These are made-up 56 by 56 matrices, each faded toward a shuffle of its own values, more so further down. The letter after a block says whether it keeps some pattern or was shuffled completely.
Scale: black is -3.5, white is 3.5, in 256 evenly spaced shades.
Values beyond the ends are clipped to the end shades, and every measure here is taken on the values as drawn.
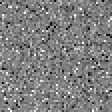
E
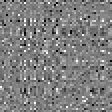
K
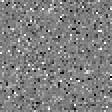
E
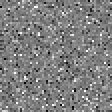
E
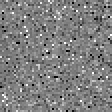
E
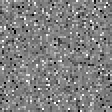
E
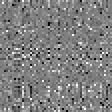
K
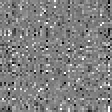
K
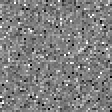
E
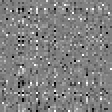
K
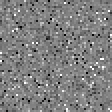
E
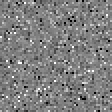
E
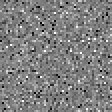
E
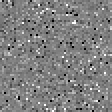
E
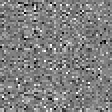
K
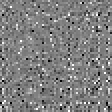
K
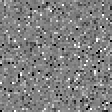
E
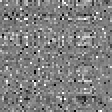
K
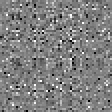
K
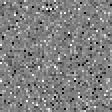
E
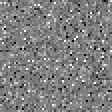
E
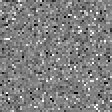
E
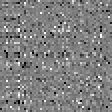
K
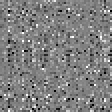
K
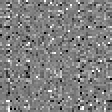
K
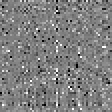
K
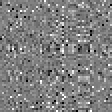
K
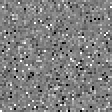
E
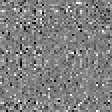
K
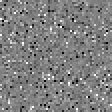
E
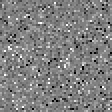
E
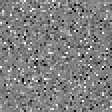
E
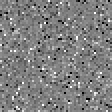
E
